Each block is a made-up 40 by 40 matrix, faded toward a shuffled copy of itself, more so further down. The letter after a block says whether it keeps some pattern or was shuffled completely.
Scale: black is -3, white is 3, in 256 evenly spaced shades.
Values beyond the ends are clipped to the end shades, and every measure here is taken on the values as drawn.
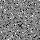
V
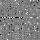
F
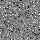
V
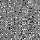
F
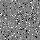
V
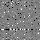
F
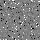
V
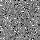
V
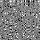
F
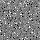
V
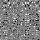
F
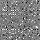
F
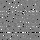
F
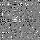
F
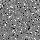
V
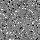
V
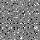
F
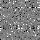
F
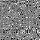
F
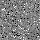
V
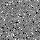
V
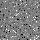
V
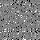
F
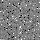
V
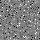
V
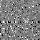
F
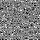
F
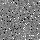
V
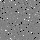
V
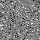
V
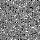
V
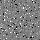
V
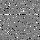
F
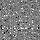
F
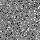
V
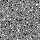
V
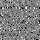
F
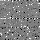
F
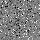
V
